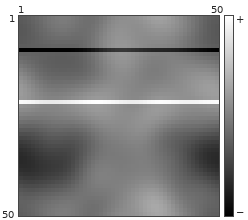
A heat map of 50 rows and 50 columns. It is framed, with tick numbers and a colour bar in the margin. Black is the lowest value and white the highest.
The centre is the ninth with the highest average. The ninth with the lowest average is the bottom left. A few values lie far out on both sides of the bulk. Rows 9 and 22 differ from the rows beside them. The bottom middle is the calmest part.
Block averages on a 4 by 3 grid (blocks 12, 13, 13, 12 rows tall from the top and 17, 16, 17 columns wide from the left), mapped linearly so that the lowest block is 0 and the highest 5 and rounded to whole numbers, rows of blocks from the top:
1 3 2 | 4 5 5 | 0 3 1 | 1 4 2
